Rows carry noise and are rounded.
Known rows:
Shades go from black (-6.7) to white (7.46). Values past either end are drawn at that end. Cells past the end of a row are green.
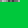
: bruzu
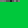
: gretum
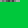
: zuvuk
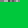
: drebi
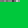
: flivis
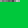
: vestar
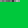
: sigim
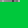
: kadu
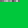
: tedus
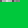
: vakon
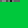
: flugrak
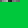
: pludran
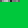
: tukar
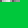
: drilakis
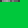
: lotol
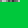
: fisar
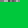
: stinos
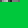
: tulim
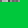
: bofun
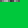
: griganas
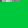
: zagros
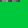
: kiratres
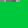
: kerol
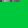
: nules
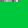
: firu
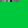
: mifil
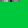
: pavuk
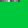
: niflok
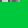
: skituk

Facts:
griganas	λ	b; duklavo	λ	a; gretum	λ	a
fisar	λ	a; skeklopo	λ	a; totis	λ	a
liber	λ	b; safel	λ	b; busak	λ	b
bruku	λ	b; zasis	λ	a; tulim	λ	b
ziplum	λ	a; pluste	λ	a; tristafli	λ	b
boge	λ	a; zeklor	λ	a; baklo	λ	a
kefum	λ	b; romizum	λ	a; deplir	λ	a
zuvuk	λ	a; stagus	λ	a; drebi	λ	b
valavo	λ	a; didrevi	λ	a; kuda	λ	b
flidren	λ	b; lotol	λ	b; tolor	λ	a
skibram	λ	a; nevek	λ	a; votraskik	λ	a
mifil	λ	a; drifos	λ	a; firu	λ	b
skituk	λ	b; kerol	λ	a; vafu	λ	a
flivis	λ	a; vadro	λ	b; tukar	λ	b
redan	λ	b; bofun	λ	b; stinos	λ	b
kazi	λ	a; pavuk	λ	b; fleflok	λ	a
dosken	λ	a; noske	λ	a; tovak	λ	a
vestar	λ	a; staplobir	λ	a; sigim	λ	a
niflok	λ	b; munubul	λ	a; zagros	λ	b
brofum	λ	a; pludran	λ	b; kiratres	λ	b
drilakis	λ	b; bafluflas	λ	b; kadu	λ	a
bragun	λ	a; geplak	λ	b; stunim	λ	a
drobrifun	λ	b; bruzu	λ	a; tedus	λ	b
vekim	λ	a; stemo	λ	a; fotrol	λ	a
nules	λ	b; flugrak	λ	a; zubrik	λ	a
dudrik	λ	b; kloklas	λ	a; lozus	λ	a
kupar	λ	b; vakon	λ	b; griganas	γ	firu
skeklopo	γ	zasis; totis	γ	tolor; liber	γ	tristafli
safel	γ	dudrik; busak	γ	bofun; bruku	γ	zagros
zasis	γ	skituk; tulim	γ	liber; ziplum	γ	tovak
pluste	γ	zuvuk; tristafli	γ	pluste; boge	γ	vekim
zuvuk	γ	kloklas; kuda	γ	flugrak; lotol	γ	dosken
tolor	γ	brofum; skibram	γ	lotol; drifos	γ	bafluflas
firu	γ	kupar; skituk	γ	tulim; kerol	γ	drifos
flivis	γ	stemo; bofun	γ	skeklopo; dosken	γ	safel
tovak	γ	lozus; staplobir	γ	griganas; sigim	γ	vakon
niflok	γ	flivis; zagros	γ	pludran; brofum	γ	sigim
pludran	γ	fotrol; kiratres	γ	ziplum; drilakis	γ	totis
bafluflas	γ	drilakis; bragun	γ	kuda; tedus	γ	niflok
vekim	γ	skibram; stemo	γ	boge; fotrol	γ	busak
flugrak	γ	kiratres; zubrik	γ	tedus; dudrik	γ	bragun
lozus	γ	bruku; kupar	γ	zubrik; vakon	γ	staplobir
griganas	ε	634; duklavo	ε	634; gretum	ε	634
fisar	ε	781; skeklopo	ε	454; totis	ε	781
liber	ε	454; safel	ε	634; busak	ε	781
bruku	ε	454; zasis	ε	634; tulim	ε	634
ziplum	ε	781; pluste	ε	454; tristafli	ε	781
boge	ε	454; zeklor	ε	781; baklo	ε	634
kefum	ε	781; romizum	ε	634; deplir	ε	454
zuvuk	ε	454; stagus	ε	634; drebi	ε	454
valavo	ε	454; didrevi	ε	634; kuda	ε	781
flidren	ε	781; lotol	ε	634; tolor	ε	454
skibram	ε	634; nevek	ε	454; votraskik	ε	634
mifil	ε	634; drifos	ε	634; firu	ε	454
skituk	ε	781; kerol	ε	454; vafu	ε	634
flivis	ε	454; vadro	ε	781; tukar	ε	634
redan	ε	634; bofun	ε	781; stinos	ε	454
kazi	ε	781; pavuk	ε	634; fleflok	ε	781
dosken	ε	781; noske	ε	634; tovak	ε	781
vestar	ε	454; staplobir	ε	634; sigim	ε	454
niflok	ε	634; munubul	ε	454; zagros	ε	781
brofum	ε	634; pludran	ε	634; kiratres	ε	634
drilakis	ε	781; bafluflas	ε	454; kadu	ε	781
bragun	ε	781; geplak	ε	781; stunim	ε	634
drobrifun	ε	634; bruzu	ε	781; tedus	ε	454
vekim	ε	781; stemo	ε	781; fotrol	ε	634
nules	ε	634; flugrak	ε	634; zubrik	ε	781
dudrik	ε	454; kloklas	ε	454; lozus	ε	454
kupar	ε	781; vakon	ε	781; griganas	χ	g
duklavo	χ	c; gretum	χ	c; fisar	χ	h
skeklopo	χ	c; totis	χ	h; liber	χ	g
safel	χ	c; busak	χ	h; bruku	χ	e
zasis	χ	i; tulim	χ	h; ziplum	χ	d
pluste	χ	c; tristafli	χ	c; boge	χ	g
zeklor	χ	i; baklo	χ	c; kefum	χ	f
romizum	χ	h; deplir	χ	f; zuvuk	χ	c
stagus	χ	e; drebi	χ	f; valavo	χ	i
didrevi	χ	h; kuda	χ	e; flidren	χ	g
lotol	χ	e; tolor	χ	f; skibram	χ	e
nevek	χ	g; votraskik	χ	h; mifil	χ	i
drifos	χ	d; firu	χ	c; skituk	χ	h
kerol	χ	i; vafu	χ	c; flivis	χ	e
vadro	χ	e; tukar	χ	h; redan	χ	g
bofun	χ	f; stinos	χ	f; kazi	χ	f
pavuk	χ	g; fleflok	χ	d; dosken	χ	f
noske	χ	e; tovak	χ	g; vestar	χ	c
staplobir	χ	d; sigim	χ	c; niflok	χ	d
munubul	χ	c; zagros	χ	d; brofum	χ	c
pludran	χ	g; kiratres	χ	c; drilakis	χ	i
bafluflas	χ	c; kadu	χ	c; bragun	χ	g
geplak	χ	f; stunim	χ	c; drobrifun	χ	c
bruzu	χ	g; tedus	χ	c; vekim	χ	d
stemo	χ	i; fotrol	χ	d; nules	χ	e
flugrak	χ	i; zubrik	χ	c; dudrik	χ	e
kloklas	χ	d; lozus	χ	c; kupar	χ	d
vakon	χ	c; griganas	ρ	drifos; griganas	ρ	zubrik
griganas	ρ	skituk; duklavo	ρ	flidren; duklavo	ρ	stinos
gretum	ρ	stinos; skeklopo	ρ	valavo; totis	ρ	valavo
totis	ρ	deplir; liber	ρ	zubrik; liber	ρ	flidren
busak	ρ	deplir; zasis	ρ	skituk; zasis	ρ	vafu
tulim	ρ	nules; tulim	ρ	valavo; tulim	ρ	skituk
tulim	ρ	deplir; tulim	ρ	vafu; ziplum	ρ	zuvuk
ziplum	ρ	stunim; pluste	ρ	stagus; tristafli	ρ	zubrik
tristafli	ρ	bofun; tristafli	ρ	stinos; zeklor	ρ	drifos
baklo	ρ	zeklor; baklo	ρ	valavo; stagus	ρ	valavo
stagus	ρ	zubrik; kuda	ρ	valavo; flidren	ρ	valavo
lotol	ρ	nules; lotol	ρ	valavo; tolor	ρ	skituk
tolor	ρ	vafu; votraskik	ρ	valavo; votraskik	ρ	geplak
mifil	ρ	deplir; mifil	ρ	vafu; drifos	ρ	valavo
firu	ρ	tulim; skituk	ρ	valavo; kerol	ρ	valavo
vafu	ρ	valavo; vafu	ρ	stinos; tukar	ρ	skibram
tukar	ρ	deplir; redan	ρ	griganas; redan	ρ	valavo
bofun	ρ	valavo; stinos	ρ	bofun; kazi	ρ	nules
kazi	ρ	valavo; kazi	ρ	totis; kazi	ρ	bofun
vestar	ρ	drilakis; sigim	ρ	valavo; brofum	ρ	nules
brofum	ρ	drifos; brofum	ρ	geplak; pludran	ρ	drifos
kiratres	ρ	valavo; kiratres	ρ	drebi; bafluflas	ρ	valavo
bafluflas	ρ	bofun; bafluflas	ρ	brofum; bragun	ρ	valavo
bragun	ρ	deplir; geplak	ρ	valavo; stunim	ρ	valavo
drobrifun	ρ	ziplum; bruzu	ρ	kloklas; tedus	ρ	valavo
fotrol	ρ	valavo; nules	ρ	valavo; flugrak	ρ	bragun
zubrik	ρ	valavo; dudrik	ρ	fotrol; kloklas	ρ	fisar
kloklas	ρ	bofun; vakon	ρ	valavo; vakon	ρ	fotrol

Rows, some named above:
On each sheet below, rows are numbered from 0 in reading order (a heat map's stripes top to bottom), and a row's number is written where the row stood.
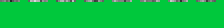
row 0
noske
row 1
vakon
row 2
dudrik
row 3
griganas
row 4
kadu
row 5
kerol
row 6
totis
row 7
drobrifun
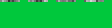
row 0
tovak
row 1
nevek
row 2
ziplum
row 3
vakon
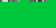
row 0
skituk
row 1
staplobir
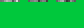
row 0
firu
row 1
safel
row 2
griganas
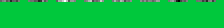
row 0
stagus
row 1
brofum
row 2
kupar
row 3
liber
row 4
vekim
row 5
kloklas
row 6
votraskik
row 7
fotrol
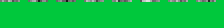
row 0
vekim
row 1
pavuk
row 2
zasis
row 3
stemo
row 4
valavo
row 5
vadro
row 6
fleflok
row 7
zubrik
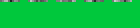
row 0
pavuk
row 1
bragun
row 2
kerol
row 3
redan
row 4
totis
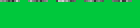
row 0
boge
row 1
dosken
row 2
kuda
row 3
drobrifun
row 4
staplobir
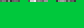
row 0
skibram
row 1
busak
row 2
lotol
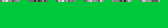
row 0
kefum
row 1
drifos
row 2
tristafli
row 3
bruku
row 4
tolor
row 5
zeklor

